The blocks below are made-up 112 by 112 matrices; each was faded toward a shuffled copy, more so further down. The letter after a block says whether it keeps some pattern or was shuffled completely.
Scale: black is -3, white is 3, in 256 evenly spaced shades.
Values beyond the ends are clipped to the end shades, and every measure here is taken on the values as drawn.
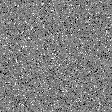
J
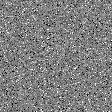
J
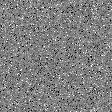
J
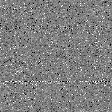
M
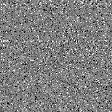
M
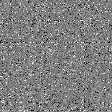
M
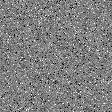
J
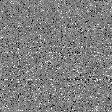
M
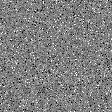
J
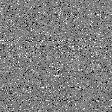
M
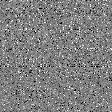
M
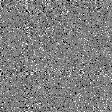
M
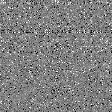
M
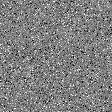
J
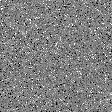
J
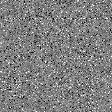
M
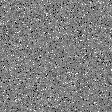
J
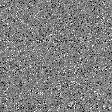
M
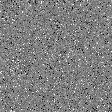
J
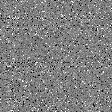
M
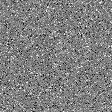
J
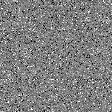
M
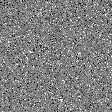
J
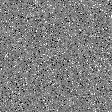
J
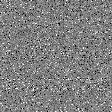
M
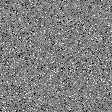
J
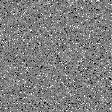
M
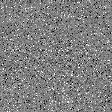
M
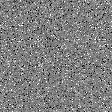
M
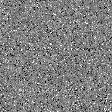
M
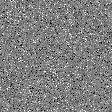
J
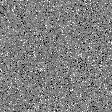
J
